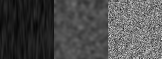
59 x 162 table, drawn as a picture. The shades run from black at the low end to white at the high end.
It is made of 1 by 3 panels. Panel 1,1: very low, streaked downward, faint in contrast. Panel 1,2: low, blotchy, faint in contrast. Panel 1,3: middling, fine-grained, strong in contrast.
